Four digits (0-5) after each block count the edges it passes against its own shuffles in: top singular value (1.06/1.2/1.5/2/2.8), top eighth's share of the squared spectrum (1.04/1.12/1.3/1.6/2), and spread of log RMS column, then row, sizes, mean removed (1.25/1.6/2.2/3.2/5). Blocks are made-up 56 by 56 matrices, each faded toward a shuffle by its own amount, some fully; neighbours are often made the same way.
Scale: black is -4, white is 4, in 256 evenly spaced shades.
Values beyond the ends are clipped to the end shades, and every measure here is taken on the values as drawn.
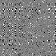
4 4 2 2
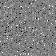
3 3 1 1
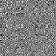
4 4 2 2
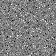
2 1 0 0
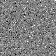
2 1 0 0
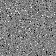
1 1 0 0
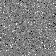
0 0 0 0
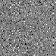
3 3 1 1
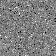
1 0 0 0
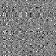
4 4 1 2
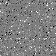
2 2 0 1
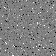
1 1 0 0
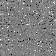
2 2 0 0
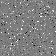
1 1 0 0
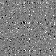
3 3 1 1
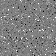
1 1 0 0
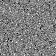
1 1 0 0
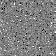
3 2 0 0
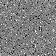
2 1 0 0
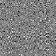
4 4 2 2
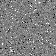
0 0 0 0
